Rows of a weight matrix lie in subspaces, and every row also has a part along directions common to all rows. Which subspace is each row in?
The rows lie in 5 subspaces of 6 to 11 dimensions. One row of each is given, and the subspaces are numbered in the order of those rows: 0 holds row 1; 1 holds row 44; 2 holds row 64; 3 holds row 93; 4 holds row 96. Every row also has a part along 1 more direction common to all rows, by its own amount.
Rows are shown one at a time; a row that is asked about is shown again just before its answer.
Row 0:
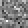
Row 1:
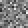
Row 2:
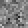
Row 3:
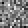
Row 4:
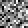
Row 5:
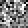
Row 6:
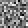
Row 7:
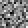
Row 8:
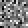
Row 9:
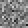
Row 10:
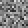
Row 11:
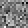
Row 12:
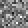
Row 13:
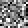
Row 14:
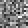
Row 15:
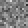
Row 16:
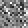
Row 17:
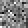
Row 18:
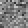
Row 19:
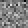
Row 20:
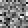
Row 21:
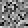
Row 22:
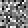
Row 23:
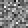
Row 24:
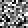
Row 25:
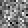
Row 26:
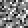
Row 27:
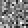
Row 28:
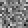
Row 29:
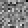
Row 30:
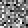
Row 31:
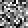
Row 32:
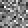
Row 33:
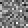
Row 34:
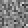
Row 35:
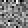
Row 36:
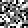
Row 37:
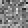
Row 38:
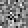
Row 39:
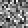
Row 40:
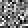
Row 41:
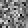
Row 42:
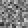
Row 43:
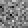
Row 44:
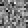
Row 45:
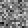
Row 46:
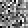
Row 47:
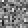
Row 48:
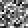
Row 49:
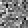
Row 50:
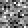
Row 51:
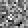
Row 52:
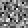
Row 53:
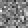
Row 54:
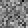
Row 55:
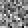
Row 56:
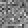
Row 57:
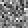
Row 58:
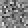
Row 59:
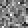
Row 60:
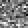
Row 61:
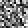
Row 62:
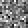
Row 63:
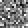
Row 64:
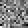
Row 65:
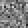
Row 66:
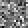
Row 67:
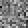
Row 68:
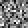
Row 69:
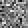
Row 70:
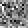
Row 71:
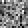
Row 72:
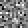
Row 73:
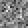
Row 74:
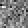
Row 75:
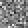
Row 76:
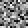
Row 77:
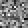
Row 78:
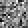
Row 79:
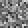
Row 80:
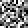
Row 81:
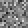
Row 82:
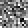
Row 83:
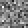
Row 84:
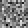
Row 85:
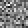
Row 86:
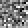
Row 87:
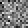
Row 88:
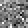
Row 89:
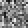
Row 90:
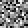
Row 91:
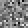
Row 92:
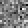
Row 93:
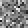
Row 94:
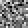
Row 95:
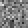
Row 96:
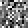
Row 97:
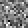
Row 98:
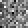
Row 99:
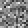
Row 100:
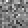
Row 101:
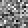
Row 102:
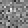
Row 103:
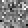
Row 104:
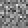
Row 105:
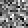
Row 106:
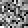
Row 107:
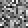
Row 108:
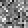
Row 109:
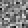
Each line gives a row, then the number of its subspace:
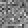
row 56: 0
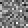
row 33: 3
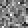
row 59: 2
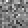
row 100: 3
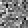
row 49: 4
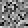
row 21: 1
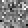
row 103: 4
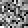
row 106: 3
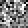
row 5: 1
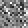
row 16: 3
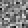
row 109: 0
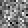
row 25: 2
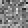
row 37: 1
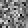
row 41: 4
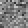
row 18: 2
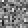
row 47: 1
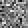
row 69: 4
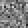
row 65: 1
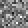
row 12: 0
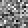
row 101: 1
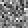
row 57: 3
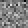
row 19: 2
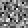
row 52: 2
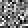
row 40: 1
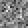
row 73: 1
